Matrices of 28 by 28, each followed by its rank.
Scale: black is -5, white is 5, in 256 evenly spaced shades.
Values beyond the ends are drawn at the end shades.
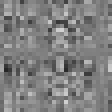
three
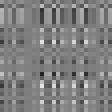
one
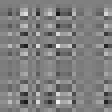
one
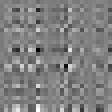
two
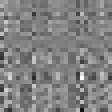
three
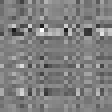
two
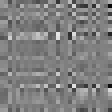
two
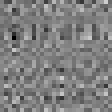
three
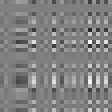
one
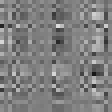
two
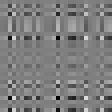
one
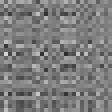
three
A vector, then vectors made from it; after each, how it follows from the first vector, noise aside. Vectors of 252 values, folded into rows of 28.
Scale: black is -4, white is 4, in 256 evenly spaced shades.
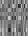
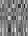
copied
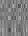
shrunk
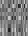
copied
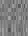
shrunk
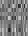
copied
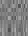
shrunk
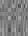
shrunk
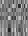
copied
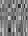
copied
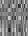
copied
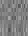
shrunk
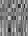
copied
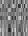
copied
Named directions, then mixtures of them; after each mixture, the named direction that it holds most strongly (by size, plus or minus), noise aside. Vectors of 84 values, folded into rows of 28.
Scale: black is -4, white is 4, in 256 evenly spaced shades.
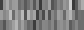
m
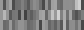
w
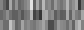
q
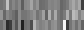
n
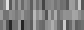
n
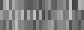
m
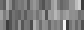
n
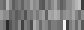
n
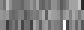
n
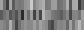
q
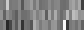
n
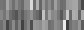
n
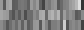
w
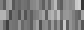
w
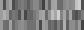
w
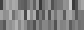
m
